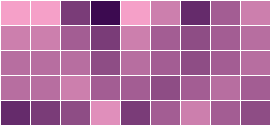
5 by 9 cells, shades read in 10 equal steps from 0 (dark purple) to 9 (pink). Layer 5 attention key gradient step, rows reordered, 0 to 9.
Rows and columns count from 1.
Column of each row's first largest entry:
1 1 1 3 4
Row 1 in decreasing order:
9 9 9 7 7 5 3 2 0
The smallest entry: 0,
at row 1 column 4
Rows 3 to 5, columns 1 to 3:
6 6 6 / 6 6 7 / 2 3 4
